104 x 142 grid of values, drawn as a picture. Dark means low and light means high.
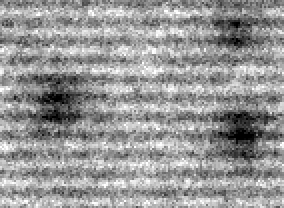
Horizontal stripes repeat 11 times down the table. On average the colour sits 60% of the way up the scale. There is no overall slope. Three dips sink into the field. No single row or column stands out from its neighbours.
